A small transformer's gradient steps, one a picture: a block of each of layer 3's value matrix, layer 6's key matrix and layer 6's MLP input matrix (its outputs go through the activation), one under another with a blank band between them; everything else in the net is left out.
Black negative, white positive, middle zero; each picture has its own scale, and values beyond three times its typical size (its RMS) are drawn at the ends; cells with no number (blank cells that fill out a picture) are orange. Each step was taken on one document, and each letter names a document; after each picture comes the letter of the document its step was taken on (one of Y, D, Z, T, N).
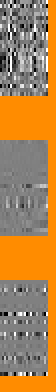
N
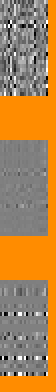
N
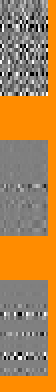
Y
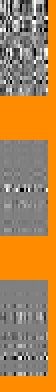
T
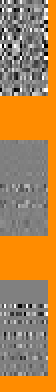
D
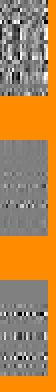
D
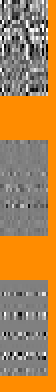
Y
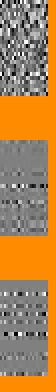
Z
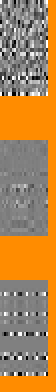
Z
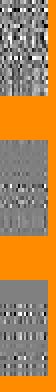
D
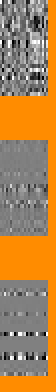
Z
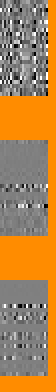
T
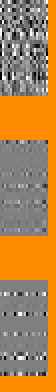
Z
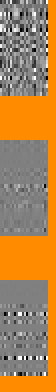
T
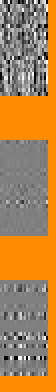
N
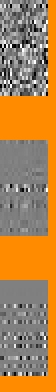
T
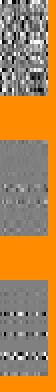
Z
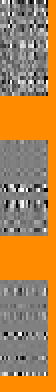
N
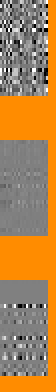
T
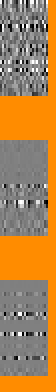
Y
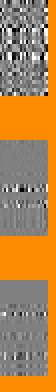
D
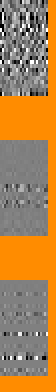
Y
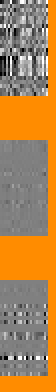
N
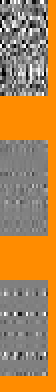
Z
